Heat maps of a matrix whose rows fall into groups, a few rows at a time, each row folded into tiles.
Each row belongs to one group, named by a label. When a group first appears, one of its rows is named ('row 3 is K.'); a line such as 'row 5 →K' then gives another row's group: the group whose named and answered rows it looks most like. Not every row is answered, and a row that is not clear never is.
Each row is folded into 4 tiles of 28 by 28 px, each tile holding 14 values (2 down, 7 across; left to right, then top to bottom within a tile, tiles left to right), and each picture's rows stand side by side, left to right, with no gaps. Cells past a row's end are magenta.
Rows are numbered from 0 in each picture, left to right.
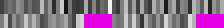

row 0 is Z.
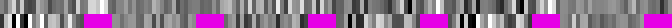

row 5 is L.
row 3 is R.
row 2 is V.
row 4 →R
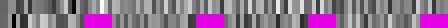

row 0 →R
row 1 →V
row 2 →V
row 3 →Z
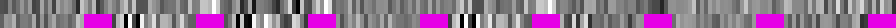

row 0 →Z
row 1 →R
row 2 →R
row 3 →Z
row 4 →R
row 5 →L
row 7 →V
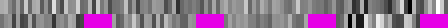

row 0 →V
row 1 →Z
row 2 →L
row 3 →R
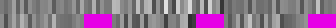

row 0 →Z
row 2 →Z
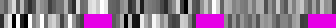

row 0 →R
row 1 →R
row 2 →V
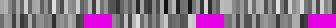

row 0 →V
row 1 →Z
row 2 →V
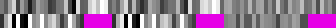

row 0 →R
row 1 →R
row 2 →V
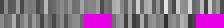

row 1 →V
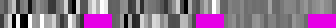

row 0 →R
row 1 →R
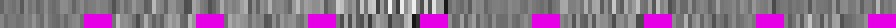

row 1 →Z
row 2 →L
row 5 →V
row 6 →L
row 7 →Z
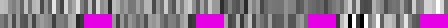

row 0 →V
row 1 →V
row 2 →L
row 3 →R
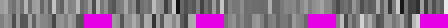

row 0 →V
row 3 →Z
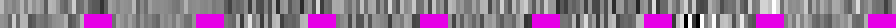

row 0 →L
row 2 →Z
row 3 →V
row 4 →V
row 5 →Z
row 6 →R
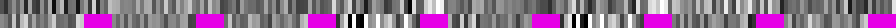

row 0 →Z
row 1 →V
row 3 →R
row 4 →L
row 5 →R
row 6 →V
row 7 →Z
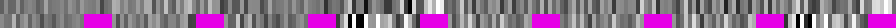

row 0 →L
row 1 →V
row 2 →L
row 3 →R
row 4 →Z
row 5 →Z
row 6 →Z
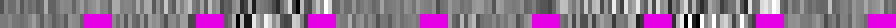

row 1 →V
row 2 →R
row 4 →L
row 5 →V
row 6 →R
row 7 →L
